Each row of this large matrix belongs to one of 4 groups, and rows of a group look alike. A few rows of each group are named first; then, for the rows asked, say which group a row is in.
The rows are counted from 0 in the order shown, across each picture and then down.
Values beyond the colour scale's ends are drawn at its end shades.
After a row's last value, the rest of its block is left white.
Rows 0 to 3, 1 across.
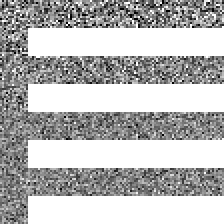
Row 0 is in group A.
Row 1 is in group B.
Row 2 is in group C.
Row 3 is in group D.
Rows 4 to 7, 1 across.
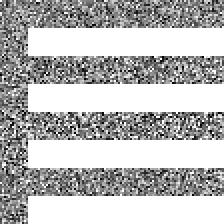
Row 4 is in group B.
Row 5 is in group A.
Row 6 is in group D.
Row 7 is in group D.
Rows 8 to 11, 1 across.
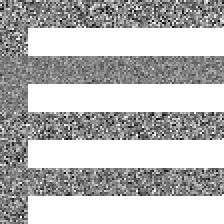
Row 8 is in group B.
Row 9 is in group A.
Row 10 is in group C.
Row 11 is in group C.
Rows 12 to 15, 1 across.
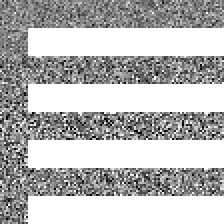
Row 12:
A
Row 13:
C
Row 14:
B
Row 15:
B
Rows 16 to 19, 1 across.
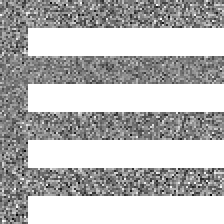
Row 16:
D
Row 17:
B
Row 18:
D
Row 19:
D
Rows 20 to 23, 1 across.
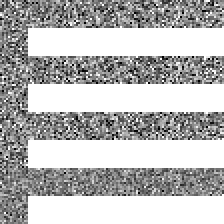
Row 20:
A
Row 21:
A
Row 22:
B
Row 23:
C
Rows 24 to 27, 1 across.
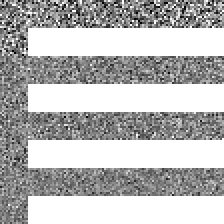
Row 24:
D
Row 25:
D
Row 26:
C
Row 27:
A
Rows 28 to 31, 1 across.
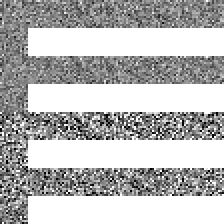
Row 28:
B
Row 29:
B
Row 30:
B
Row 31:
A
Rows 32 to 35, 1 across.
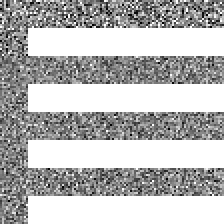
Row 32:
B
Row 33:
D
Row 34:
D
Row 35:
D
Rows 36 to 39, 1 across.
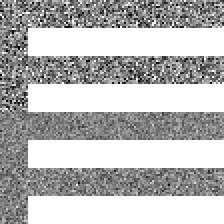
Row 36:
C
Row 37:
C
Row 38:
A
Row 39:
D
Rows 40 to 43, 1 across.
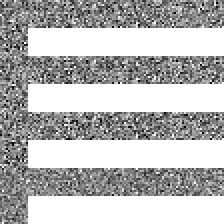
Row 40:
C
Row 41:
C
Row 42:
C
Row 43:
D
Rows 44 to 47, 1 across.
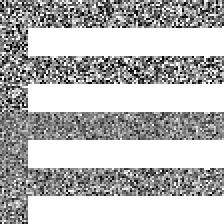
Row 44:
C
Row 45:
A
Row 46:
A
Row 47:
A
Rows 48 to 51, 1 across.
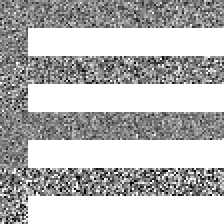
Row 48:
A
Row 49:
A
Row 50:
C
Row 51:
D
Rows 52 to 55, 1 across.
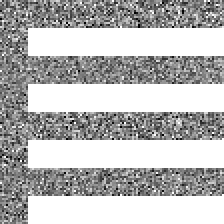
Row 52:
A
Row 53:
D
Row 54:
C
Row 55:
C
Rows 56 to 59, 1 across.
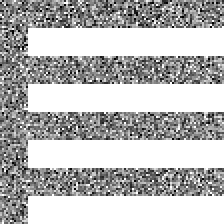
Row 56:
C
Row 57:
D
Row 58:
D
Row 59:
D
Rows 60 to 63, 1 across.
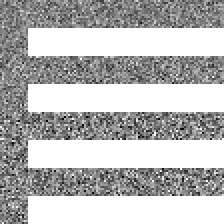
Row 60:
D
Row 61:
B
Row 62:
C
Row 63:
A
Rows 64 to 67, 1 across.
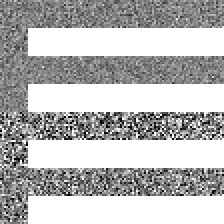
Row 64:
C
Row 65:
B
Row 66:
C
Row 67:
C
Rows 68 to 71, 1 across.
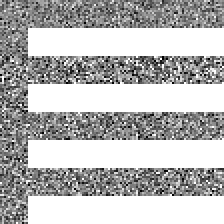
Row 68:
A
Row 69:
A
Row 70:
C
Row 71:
D
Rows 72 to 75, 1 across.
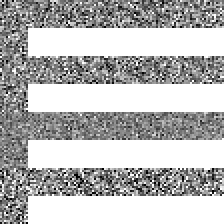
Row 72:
A
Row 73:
B
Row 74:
C
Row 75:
B
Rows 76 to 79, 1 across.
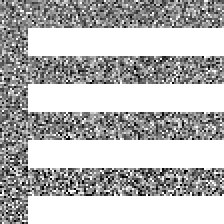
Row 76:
D
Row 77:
A
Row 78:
A
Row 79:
A
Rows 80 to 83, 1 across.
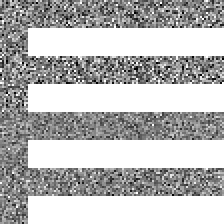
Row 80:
A
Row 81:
B
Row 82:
A
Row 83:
D
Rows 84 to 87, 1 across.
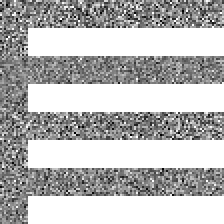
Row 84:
B
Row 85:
C
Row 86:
D
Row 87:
A
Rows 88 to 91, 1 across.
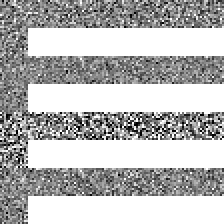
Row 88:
D
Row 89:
B
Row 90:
B
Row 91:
B
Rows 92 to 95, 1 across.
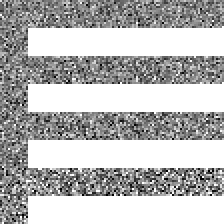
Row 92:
C
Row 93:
C
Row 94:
A
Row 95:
D
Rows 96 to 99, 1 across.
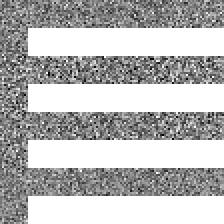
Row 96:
A
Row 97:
D
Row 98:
D
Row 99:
D
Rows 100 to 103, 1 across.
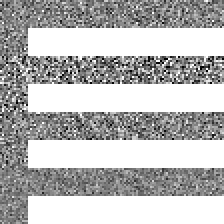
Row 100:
B
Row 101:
D
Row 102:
B
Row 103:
A
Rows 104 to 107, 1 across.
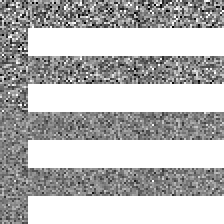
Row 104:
A
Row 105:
A
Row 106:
A
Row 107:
A
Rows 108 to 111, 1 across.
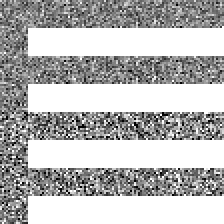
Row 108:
C
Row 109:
C
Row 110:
A
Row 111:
A
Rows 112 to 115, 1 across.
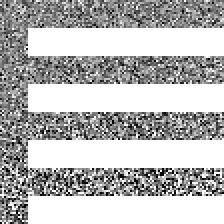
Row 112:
B
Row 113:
A
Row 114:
C
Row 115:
A
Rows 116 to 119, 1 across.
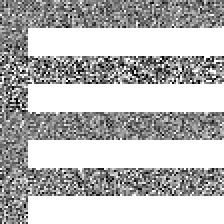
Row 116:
C
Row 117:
A
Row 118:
B
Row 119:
B
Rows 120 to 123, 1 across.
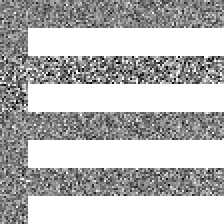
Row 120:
A
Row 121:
D
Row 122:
B
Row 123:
D
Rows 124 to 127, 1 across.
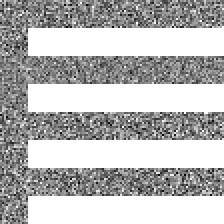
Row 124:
C
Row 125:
D
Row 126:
B
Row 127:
D
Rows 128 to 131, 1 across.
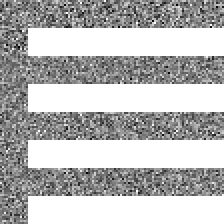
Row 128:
C
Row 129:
D
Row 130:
B
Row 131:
C
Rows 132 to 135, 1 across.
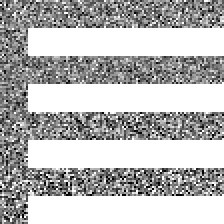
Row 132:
B
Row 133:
C
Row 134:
B
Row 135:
C
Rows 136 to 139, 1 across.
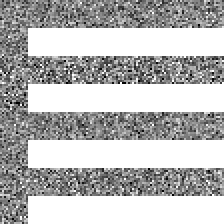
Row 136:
A
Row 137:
C
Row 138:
A
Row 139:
D
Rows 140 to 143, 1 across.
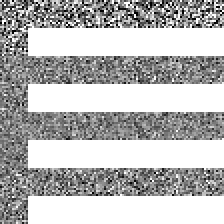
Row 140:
A
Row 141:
C
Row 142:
C
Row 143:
A
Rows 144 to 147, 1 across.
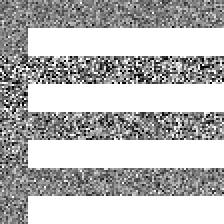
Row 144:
A
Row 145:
C
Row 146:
A
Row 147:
B
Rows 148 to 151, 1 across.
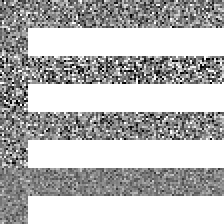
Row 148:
D
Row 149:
C
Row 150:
D
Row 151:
D
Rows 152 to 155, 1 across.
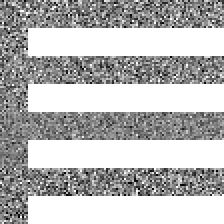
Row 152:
D
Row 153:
B
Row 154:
C
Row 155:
C
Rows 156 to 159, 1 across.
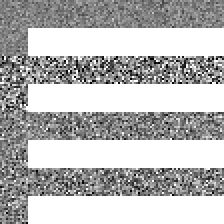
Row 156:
A
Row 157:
D
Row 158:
D
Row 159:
A
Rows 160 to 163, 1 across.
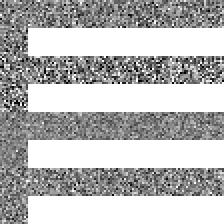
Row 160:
C
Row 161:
C
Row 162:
D
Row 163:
D
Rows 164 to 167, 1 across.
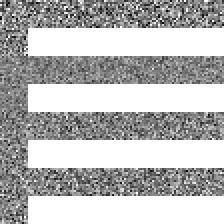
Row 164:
B
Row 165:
A
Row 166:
D
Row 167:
D
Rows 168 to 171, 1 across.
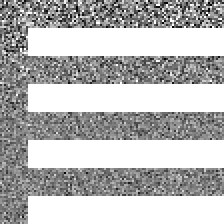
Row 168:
D
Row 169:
D
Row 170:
D
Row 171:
C
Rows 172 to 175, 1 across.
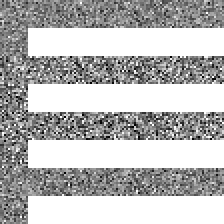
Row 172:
A
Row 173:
B
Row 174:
A
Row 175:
C
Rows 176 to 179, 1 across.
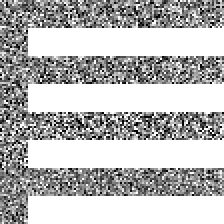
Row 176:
C
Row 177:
C
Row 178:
B
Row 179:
D
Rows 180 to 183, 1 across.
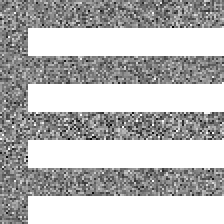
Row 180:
A
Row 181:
C
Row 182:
B
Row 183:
A
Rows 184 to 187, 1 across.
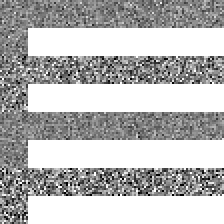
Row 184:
A
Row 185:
D
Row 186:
C
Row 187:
C
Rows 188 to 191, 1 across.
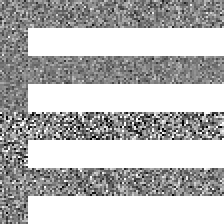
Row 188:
A
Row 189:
C
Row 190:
B
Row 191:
B
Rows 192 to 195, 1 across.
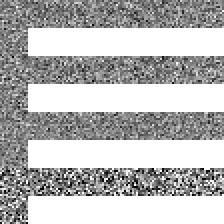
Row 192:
A
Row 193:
A
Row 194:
D
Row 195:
A
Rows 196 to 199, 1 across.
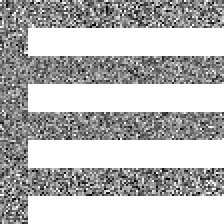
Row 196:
B
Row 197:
A
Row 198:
C
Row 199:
A
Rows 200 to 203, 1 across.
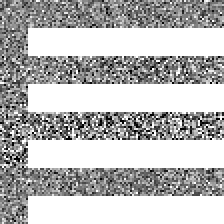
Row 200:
B
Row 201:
D
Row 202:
C
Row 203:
D
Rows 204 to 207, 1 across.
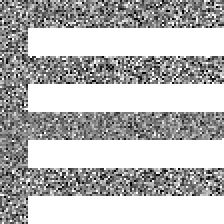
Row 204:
A
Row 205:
B
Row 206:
C
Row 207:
D
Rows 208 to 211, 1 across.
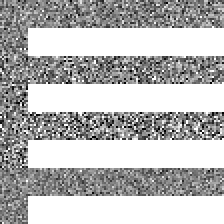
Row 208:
D
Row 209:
C
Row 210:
B
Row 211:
A
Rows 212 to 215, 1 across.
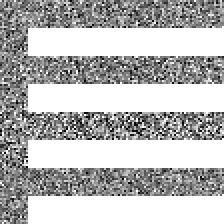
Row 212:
C
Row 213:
D
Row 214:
B
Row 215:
C
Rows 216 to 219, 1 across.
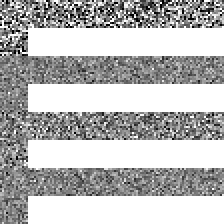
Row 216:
A
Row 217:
A
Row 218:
D
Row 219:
B
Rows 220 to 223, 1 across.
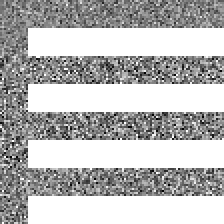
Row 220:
D
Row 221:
B
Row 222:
C
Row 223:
D
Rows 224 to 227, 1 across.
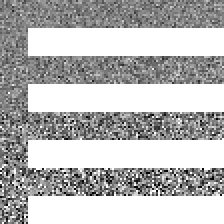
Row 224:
D
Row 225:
A
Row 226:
C
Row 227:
B
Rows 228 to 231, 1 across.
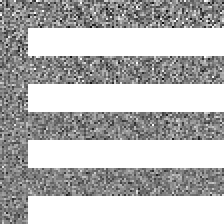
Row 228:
B
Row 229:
B
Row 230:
A
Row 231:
C
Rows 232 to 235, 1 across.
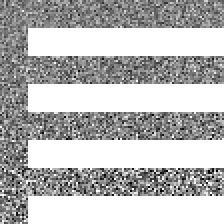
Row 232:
D
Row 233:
D
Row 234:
C
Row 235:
D
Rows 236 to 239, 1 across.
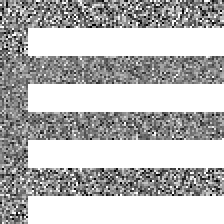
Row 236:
B
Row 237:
B
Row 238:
C
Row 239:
D
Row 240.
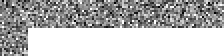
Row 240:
D
